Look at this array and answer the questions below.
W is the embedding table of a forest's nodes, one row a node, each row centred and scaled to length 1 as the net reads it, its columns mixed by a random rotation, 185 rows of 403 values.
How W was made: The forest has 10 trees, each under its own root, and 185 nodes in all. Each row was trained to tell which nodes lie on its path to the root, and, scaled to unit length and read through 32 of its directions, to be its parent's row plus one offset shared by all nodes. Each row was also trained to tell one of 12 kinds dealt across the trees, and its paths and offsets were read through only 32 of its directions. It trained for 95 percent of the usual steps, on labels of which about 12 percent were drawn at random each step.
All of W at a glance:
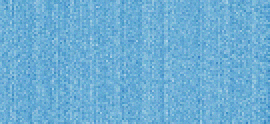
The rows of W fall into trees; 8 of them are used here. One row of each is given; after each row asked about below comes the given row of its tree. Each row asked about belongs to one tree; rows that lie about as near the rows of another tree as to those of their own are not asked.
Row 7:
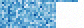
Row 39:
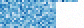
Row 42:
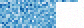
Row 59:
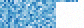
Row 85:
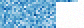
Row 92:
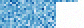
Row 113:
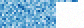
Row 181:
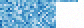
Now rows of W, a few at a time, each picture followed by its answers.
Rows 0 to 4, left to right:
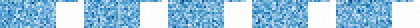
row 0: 39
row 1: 181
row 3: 59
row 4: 42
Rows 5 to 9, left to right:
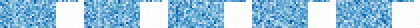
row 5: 39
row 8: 92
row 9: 39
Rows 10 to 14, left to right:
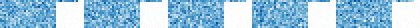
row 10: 92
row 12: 59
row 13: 7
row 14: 39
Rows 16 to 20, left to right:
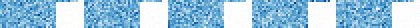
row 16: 39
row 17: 85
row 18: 39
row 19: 92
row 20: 42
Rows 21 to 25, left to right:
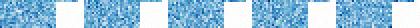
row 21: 85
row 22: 59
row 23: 39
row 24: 7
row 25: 7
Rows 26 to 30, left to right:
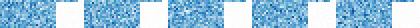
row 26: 42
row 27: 42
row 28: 85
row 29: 113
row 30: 59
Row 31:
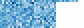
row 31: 39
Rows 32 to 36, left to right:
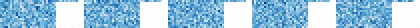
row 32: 59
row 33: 42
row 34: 39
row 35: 39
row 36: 113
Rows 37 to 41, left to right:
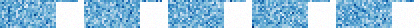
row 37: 7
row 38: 59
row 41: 7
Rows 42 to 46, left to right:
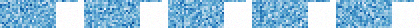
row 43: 113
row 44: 42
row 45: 181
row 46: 59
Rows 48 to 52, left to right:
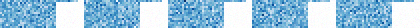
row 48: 59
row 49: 39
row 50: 7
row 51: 39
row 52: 181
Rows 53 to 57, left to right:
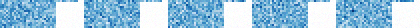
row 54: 59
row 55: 85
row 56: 42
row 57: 92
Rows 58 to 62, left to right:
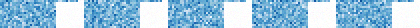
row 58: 92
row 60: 113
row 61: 39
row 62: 113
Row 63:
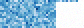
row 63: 59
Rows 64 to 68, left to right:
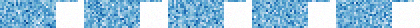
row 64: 42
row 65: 59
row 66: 59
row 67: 85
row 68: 42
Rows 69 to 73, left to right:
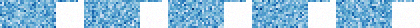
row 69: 42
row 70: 181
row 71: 113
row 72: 7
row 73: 59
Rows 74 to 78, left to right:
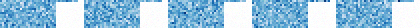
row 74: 181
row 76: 59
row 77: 113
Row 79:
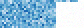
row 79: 42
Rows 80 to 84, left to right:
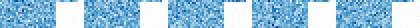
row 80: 7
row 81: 92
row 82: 92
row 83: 7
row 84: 92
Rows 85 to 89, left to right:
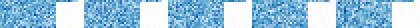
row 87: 42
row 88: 113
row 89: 7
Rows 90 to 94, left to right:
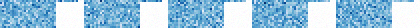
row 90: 59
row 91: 7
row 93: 39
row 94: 59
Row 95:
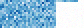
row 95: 92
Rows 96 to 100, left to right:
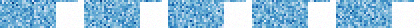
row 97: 7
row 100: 59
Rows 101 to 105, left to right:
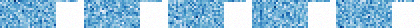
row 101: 85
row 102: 85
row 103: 42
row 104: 85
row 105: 39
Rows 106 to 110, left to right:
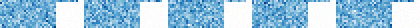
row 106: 39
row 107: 85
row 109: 39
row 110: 85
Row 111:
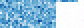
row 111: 92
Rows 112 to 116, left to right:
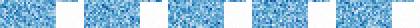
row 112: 59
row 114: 92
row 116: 59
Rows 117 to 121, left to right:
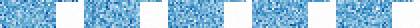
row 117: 113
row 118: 113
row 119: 39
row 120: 7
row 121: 42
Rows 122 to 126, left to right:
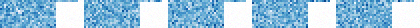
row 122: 85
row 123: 85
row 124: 92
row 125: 85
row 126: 42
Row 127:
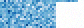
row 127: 59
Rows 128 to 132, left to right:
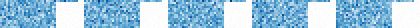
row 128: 113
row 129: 113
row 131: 59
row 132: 39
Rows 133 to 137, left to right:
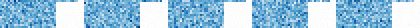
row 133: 85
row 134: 39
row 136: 42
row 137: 39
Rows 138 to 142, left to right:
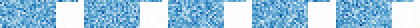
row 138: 42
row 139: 92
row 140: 181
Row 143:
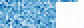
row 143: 92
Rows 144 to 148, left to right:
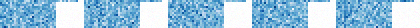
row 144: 39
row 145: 59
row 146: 59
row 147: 39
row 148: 92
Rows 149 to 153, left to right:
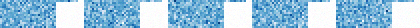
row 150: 42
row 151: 92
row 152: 59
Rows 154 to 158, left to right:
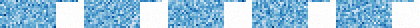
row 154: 7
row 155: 181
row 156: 7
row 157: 59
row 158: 113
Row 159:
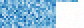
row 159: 59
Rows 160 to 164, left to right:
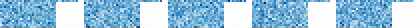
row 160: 59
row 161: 39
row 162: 92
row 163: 39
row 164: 85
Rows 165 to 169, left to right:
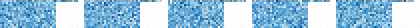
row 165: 39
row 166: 42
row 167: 39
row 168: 113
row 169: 113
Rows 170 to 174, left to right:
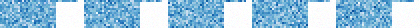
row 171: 113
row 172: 42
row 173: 92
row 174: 92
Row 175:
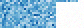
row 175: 113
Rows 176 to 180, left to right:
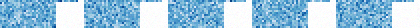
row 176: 181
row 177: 59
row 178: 39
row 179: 85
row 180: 113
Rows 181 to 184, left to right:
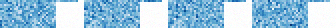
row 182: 92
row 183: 92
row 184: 7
